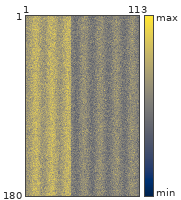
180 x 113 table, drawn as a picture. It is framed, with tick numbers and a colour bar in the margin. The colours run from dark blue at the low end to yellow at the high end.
Stripes running up and down repeat 7 times from left to right. The left part is higher, up to a seam about 40% of the way across. Overall the values sit about 60% of the way up the scale.
